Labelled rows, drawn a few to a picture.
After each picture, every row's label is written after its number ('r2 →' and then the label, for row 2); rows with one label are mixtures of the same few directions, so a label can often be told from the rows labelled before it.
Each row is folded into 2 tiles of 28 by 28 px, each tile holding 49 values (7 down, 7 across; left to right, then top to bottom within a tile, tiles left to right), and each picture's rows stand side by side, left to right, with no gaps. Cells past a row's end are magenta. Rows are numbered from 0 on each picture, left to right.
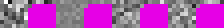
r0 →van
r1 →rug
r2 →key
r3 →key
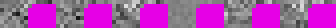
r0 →key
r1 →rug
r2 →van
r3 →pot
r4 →rug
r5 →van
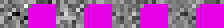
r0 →key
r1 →van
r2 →pot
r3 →key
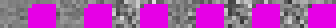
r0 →rug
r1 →rug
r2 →pot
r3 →pot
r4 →pot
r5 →pot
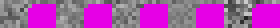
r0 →van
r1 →key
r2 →rug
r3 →rug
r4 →pot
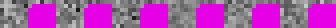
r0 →pot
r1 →van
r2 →rug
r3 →key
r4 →key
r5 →pot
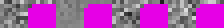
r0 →pot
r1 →van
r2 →key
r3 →key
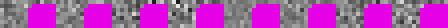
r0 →pot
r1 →key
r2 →pot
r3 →van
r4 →van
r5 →van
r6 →pot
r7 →pot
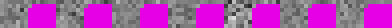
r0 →van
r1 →key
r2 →rug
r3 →rug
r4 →key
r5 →key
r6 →van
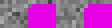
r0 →key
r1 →van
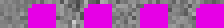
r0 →pot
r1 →van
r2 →rug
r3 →key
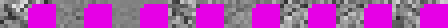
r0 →van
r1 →rug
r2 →rug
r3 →pot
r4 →key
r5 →key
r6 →key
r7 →key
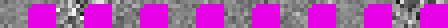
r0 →rug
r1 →key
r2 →key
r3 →pot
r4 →pot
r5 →key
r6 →pot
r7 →van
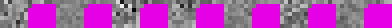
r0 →van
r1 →rug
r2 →van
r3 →van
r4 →key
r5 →key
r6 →key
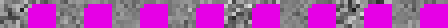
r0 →van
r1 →pot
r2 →van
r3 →van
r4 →key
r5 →key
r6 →key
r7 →van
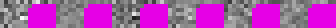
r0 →rug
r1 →key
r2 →pot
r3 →rug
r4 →key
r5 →key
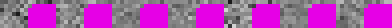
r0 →key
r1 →pot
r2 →key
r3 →rug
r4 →rug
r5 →rug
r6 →key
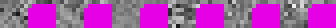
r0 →key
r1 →van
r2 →key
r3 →rug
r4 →van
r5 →van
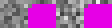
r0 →key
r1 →pot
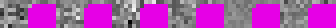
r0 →rug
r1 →rug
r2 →van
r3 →pot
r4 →van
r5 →rug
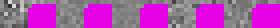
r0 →van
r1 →pot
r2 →pot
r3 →rug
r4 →van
